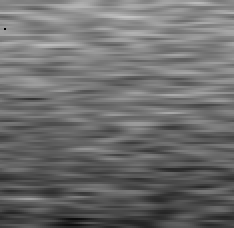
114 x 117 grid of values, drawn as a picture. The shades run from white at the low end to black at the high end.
Average level on the scale: 60%. Grain: streaks across. Lone odd cells: 1, higher than its neighbours. Slope: up to the bottom.
